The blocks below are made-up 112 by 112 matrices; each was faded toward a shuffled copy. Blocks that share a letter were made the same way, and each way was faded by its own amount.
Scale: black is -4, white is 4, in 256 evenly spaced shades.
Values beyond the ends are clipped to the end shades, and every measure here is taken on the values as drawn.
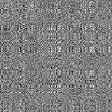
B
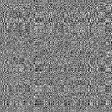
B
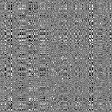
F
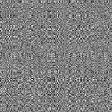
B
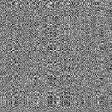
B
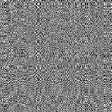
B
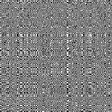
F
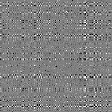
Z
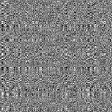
B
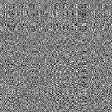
B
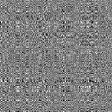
B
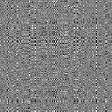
F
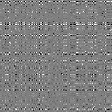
Z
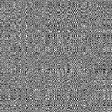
B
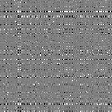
Z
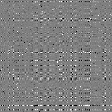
Z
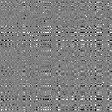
Z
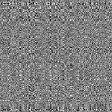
B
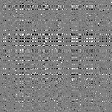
Z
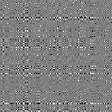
Z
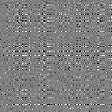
Z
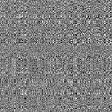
B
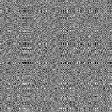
B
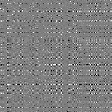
Z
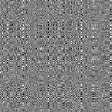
F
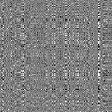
F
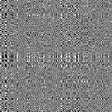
F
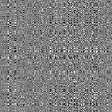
F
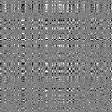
Z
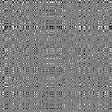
Z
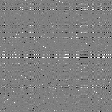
Z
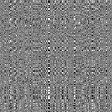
F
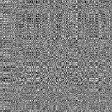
B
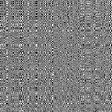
F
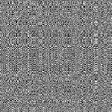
B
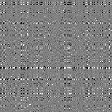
Z
